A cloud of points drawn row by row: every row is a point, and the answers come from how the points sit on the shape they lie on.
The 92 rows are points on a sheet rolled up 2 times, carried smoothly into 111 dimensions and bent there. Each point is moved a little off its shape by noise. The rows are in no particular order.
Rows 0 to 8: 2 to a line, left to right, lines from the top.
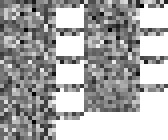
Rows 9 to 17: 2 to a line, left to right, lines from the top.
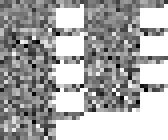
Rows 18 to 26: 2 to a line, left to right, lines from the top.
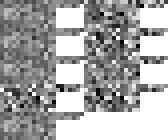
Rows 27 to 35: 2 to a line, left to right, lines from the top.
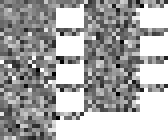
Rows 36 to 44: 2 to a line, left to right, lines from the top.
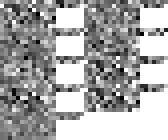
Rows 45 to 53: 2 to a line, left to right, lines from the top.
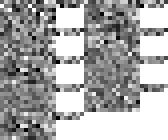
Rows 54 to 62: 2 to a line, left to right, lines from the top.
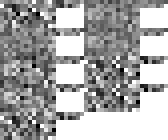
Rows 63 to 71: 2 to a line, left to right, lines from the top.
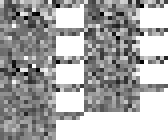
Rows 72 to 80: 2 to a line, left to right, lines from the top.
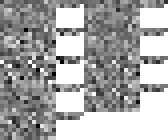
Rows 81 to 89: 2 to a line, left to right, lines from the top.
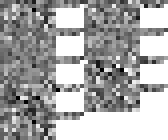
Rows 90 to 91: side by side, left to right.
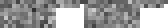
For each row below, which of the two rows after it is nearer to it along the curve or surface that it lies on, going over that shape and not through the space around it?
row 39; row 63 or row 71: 63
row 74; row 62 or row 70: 70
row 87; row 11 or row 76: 11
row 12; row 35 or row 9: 9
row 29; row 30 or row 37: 37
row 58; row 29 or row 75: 29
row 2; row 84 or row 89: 89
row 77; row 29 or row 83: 29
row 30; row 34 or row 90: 90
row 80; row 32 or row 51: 51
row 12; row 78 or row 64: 78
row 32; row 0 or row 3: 0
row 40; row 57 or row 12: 12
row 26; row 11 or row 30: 30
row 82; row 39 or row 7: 7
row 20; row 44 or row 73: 73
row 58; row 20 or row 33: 33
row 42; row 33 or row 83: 33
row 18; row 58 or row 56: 56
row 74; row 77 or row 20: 77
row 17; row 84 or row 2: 2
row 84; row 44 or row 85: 85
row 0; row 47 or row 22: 47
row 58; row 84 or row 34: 34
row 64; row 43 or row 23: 43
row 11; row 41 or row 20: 41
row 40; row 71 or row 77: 77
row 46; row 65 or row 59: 59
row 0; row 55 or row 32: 32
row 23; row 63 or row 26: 26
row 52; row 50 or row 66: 50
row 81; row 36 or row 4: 4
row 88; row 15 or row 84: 84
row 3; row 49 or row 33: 33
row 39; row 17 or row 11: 11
